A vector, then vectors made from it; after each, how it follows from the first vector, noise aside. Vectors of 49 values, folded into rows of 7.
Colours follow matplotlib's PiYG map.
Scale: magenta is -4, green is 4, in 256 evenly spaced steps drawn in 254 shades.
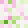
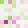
negated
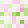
wrapped around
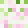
wrapped around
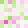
negated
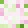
wrapped around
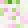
wrapped around
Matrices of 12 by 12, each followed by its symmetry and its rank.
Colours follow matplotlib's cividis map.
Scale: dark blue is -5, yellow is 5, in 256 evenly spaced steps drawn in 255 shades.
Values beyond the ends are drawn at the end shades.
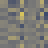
neither, rank two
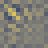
symmetric, rank two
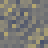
symmetric, full rank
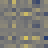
neither, rank two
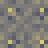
symmetric, rank two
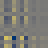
neither, rank one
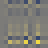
neither, rank one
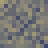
symmetric, full rank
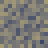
symmetric, full rank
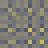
symmetric, rank two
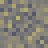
symmetric, full rank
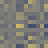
neither, rank two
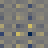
neither, rank one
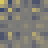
symmetric, rank two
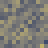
antisymmetric, full rank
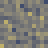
antisymmetric, full rank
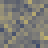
antisymmetric, full rank
